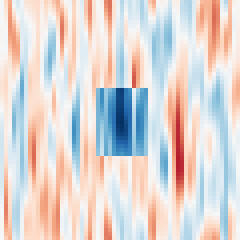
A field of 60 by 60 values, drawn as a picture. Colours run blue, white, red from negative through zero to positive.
No overall slope runs across the table. In the centre lies a patch that is lower than the rest. The ninth with the lowest average is the centre. Streaks run downward.
